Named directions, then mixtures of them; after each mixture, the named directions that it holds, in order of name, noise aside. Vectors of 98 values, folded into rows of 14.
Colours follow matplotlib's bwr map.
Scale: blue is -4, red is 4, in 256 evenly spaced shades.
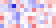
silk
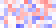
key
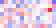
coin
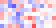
silk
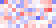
coin, key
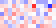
coin, key, silk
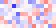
coin, key, silk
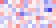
coin, key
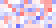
coin, key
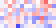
key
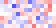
coin, key, silk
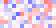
coin, key, silk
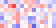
silk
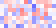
key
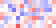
coin, key, silk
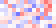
coin, key, silk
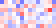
coin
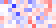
coin, key, silk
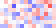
key, silk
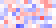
key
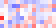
coin, key, silk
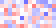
coin, key, silk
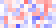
key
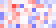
silk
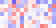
coin, key, silk
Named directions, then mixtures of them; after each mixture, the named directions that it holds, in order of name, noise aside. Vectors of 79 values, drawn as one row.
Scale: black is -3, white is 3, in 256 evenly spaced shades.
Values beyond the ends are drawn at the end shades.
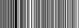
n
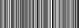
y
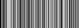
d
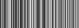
d, n, y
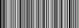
d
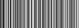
d, n, y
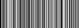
d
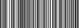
d, y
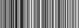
n, y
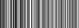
d, n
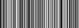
d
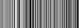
n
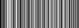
d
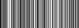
d, y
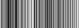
d, n, y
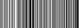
n, y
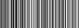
n, y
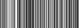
d, n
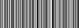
y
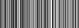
n, y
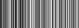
d, n, y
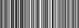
n, y
